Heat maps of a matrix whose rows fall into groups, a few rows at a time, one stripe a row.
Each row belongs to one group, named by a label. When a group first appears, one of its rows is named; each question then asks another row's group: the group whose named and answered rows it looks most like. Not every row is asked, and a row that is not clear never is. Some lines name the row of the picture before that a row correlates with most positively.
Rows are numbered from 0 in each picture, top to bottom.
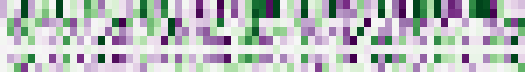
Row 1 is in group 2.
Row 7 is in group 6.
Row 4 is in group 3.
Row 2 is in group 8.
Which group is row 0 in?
2
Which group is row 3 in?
8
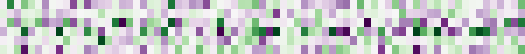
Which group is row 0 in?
8
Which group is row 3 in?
2
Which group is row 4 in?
3
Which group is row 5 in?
6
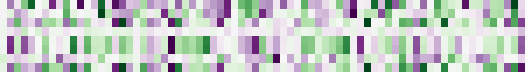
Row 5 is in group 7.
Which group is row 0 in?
3
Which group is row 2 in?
7
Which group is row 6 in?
6
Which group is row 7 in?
7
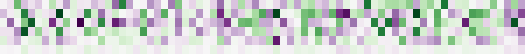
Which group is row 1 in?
2
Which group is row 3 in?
2
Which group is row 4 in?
6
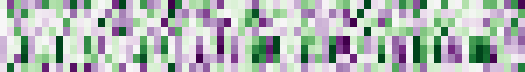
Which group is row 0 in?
7
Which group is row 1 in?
8
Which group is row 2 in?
3
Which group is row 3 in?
7
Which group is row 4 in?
2
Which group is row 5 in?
2
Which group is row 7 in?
8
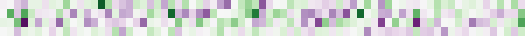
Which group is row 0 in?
3
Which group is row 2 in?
6
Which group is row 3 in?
8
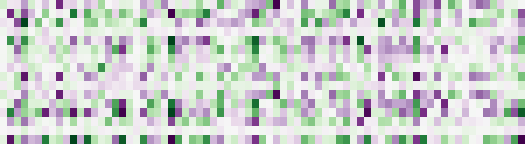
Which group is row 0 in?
6
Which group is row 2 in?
2
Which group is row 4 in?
8
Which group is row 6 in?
8
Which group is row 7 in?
3
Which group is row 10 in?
6
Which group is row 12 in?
8
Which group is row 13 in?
7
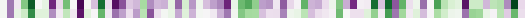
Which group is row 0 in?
3
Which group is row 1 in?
3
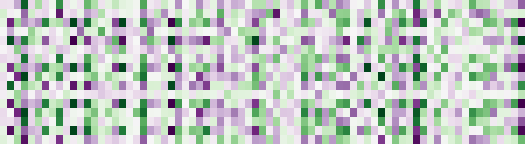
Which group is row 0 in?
2
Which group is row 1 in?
6
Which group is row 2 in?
7
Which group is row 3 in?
3
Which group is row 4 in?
8
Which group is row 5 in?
7
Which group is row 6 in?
2
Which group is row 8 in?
2
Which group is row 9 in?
8
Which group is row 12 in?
2
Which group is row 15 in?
6
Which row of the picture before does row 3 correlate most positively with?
1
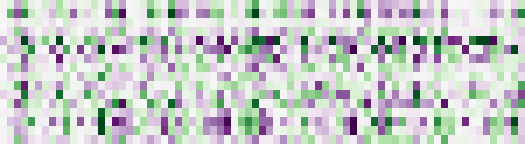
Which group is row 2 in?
8
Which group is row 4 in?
2
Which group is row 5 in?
3
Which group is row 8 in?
3
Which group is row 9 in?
6
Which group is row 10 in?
2
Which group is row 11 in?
8
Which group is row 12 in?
3
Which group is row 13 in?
3
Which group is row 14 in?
3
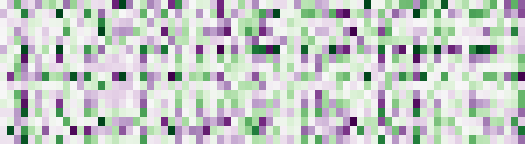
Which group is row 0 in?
7
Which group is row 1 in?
2
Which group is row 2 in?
3
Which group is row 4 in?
7
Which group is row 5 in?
2
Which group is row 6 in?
6
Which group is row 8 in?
7
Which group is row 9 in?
3
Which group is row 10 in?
6
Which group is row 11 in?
6
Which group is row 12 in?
2
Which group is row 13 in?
3
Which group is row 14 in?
8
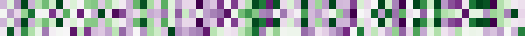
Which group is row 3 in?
8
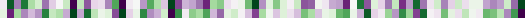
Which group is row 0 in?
8
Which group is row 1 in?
7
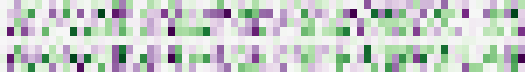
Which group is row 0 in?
8
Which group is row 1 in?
3
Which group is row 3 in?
7
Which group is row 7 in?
3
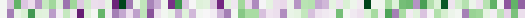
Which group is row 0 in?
7
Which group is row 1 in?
3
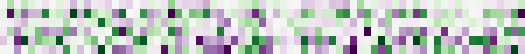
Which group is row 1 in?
7
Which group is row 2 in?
3
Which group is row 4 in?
2
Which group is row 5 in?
3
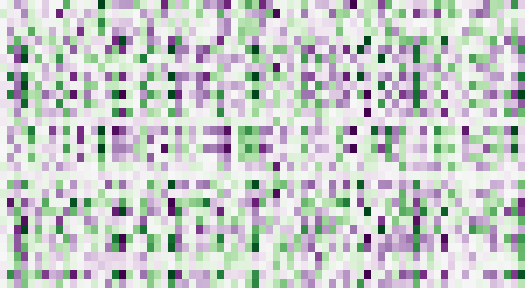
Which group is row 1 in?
6
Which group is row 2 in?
3
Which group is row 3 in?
3
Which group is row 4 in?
7
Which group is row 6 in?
2
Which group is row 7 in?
6
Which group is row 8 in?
8
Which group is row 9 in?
2
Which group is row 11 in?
2
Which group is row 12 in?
8
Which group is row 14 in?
3
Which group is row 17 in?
3
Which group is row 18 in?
6
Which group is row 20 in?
8
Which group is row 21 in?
6
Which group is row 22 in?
7
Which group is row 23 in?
7
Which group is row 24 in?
6
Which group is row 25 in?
2
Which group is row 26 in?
8
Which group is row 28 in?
6
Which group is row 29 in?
6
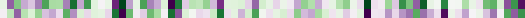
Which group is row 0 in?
7
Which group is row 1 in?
8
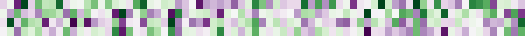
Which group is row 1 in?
7
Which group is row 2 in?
8
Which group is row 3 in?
8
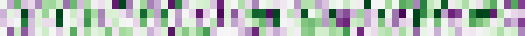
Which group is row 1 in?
2
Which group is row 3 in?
7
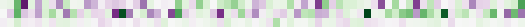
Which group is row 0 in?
6
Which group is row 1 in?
7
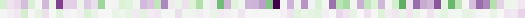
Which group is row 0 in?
6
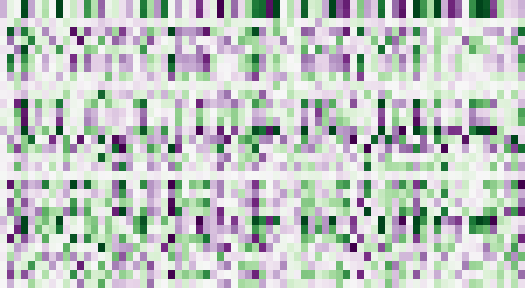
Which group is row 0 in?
2
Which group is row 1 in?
2
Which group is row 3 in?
8
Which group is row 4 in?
3
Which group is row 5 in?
2
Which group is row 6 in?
8
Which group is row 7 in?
8
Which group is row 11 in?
2
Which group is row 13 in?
6
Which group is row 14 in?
2
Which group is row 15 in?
3
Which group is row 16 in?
8
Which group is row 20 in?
7
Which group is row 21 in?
7
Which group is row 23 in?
7
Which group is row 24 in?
2
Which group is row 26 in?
7
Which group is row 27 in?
3
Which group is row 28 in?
8
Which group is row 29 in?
3
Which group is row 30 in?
7
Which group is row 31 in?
3
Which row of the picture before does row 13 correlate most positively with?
0
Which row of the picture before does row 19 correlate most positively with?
1
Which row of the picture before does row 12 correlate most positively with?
0
